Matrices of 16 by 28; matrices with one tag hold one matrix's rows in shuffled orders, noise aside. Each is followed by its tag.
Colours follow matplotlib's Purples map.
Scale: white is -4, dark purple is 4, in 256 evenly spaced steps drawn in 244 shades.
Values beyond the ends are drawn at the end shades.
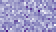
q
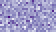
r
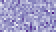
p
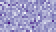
r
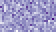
p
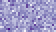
r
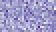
q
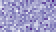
p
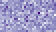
q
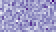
p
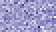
q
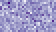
r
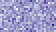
p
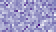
q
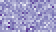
r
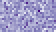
q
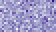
p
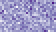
p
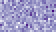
p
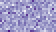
r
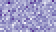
r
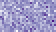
p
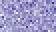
p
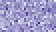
q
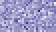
q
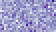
p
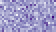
p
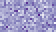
q
